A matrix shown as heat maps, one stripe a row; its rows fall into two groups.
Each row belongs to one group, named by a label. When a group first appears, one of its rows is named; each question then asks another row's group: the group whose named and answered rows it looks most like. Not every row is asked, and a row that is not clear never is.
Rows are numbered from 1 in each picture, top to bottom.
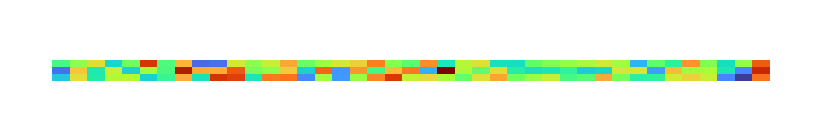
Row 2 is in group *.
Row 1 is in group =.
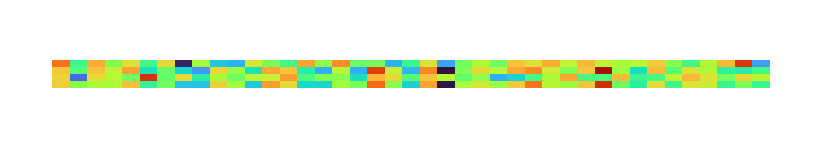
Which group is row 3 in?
=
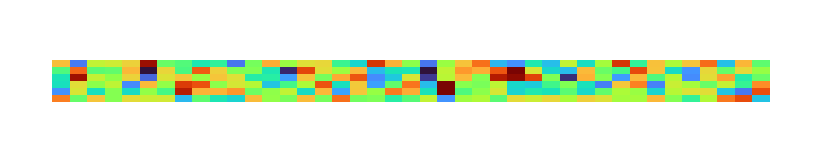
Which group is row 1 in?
=
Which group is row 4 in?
*
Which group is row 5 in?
*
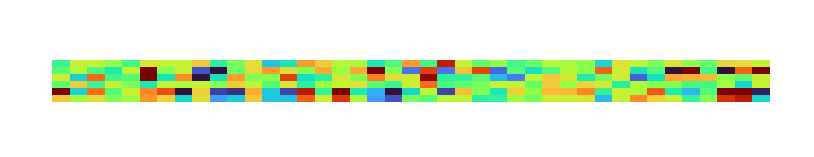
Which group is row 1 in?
*
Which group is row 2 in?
=
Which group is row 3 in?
=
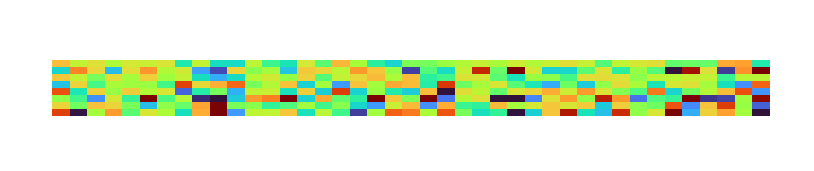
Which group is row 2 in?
=
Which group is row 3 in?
=
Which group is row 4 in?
*
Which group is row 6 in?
=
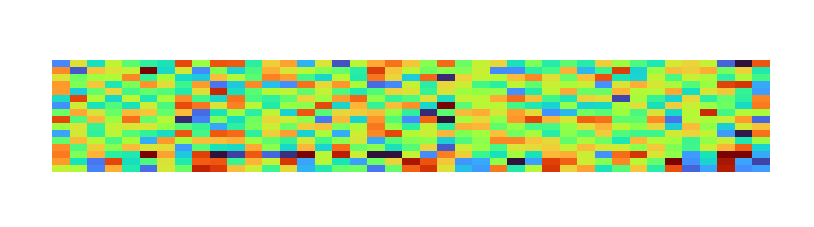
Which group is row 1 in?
*
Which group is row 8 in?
=
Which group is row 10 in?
=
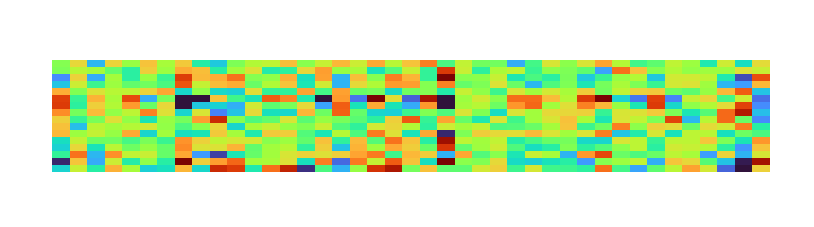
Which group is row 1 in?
=
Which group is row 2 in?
*
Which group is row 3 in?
*
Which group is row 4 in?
*
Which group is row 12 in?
*
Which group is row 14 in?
=
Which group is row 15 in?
*
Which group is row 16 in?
*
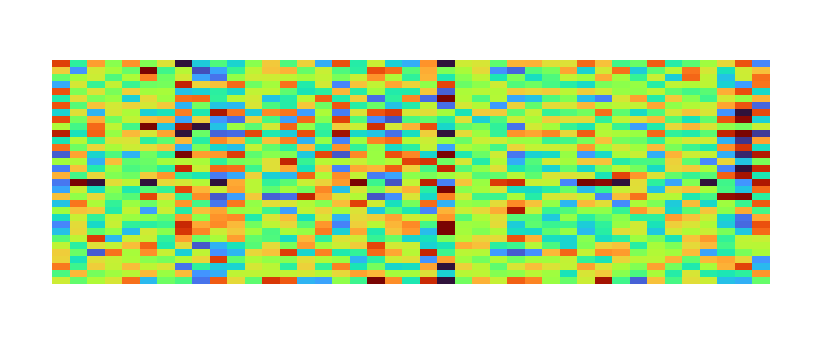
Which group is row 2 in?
=
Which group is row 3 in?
=
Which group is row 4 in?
*
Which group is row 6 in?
*
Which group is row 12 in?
*
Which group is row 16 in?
*
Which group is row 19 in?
*
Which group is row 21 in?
=
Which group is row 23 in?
*
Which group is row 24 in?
*
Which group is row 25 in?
*
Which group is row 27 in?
=
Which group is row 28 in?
=
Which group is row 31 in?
=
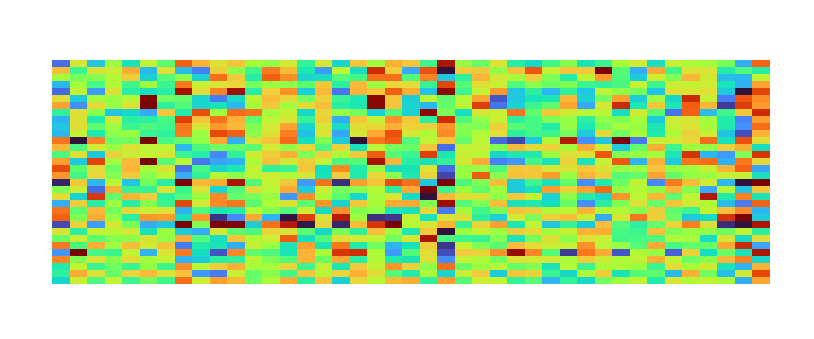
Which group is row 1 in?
*
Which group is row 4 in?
*
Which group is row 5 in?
*
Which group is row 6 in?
=
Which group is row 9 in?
*
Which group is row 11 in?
*
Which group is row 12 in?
=
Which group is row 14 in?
=
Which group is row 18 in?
*
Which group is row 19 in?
=
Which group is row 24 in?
*
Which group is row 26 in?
=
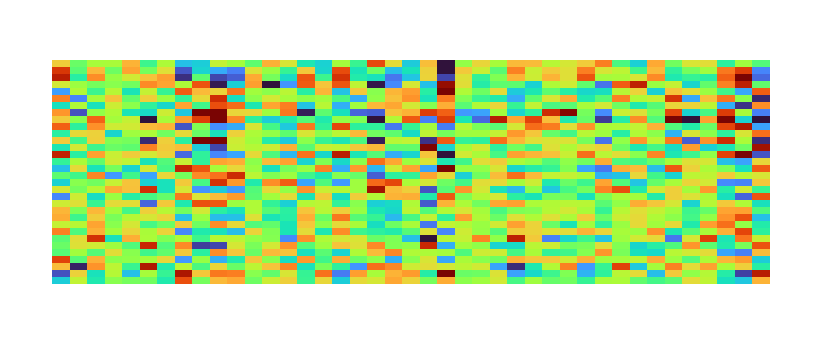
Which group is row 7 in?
*
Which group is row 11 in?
=
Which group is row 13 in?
=
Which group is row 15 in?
*
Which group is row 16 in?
*
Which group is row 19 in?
=
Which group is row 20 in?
*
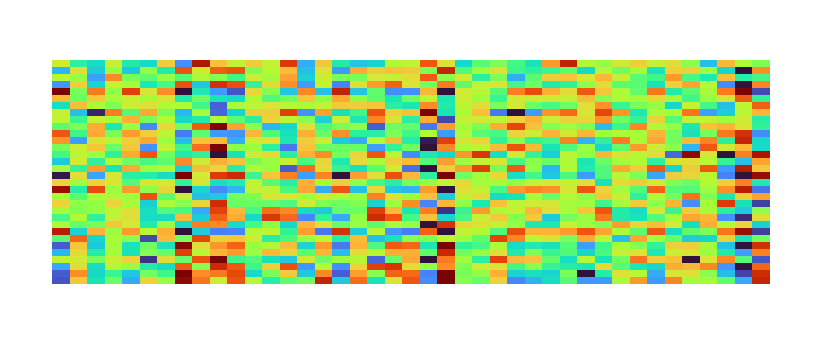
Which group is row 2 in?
*
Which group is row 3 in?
=
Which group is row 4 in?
*
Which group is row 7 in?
=
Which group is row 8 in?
=
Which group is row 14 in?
=
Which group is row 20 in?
=
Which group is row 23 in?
*
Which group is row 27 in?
*
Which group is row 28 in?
*
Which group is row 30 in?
*
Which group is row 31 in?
*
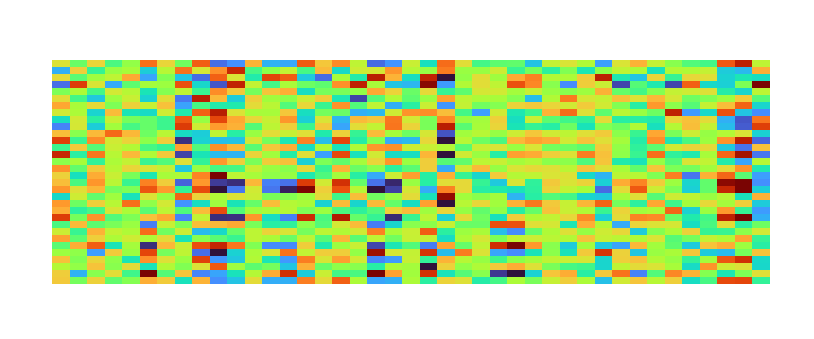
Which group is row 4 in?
=
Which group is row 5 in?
*
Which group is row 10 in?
*
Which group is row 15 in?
*
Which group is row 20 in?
*
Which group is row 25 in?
=
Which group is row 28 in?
=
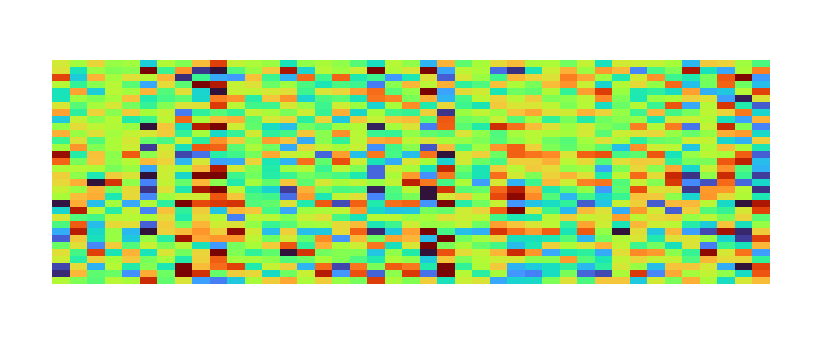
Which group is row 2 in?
=
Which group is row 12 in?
*
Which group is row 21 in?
*
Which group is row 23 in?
=
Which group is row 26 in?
*
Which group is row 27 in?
=
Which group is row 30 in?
*
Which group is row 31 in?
*
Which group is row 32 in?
=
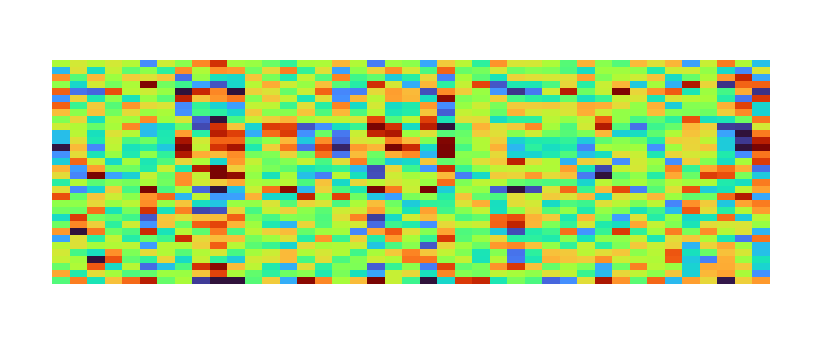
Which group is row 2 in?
*
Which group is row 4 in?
=
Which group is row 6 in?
*
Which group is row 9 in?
=
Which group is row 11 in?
*
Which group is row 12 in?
*
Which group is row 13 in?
*
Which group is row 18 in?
*
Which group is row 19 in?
=
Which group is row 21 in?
=
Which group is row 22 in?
=
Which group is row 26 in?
*
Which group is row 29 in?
=
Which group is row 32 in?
=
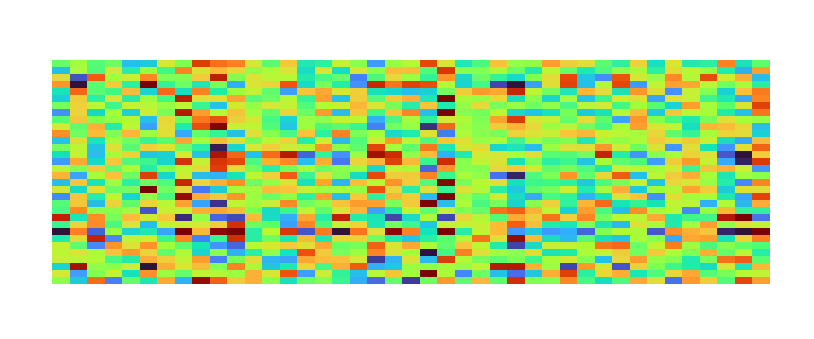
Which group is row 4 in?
=
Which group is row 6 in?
*
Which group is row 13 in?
=
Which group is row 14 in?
*
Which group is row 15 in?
*
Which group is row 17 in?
=
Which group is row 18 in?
*
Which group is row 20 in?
*
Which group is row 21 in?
=
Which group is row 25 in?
*
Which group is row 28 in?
=
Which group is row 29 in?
*
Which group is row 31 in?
=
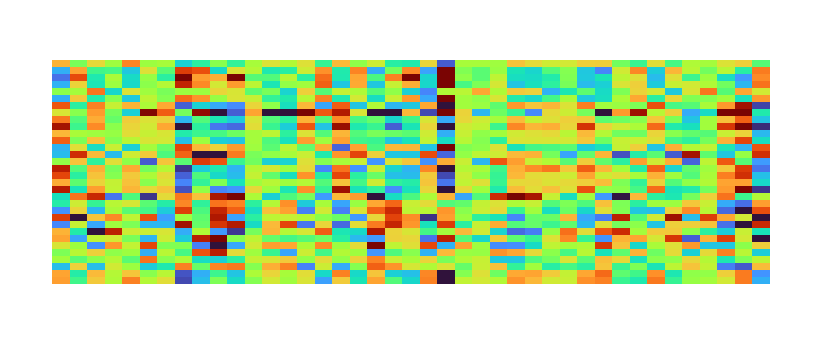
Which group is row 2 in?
*
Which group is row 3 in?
*
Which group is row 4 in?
*
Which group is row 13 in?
*
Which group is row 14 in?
=
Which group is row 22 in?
*
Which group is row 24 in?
*
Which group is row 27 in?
=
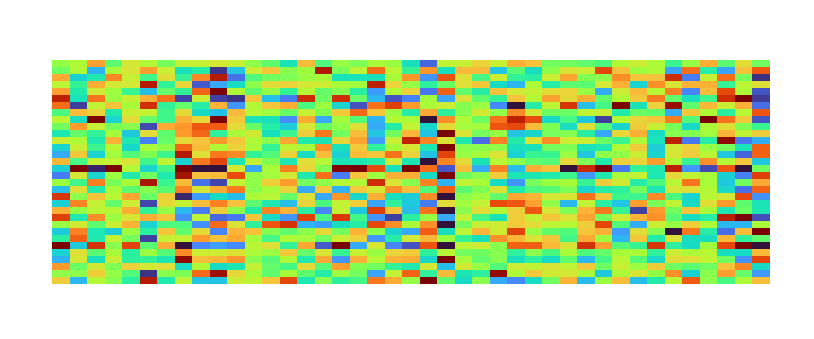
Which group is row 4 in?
=
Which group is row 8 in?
=
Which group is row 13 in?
*
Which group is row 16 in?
=
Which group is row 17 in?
*
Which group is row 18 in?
=
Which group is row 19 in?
*
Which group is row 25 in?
=
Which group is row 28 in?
*
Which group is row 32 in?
=
